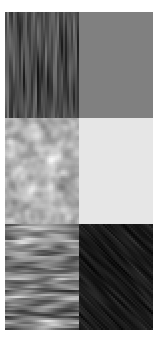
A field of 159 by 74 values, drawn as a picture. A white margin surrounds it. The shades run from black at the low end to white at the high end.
The table splits into 3 rows of 2 panels. Panel 1,1: low, streaked downward. Panel 1,2: middling, flat. Panel 2,1: high, blotchy. Panel 2,2: very high, flat. Panel 3,1: middling, streaked across, strong in contrast. Panel 3,2: very low, slanting down to the right, faint in contrast.
